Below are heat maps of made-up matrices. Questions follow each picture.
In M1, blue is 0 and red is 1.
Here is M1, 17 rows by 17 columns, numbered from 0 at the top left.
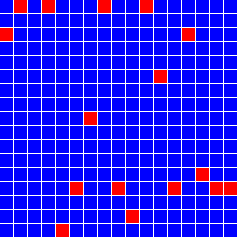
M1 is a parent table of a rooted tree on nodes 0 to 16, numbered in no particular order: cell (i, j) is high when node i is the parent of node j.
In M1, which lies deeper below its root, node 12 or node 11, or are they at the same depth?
node 11
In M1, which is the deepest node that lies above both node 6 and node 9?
13
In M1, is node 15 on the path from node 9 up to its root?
yes
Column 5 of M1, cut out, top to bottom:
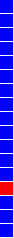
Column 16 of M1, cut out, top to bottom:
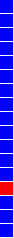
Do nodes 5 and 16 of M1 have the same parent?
yes
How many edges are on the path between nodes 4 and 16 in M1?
1
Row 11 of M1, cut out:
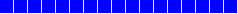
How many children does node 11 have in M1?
0
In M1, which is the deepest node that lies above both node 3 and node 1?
0
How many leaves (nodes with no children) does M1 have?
9
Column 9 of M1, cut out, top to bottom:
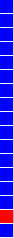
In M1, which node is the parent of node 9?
15
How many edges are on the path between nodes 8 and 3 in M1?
4
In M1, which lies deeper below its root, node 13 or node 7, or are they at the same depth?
node 7
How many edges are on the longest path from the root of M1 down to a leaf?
3
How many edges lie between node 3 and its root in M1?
2
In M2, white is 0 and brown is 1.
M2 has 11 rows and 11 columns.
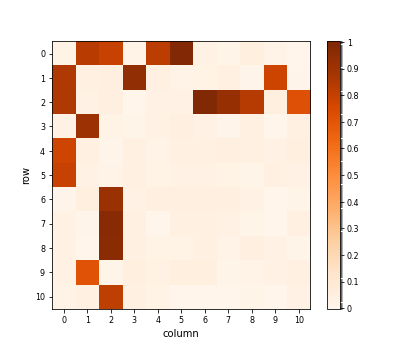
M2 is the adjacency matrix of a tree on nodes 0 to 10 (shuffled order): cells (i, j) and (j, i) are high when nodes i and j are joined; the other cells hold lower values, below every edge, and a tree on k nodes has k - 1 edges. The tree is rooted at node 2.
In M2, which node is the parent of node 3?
1
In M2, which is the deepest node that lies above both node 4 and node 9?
0
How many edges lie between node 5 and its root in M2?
2
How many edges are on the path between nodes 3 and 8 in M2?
4
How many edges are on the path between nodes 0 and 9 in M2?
2
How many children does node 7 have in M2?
0
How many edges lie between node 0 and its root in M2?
1
